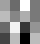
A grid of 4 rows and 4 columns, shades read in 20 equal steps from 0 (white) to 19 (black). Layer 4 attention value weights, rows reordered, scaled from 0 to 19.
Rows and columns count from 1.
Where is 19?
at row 4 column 3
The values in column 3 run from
0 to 19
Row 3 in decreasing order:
15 11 8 1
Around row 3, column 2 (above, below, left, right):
9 5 11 15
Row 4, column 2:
5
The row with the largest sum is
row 4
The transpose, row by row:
7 5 11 14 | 11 9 1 5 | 0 6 15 19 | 10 10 8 5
